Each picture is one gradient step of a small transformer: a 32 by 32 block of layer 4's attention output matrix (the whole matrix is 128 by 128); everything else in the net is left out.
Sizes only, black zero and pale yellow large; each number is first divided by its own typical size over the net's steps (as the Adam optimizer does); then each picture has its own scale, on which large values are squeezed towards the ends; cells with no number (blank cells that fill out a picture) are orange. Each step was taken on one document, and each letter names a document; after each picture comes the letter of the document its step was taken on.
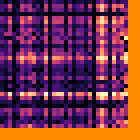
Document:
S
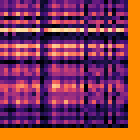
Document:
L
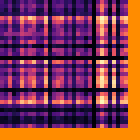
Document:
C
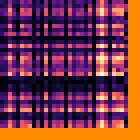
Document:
S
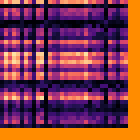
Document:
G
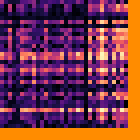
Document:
S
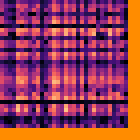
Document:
L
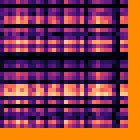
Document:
L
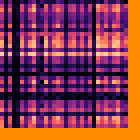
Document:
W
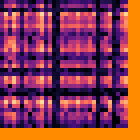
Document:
G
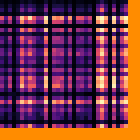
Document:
C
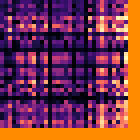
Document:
S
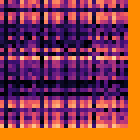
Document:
W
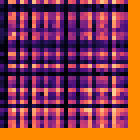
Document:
W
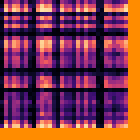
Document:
G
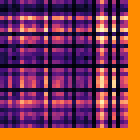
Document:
C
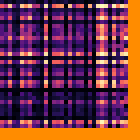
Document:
S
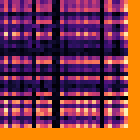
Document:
G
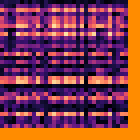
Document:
L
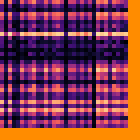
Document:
W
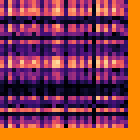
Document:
W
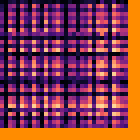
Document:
W
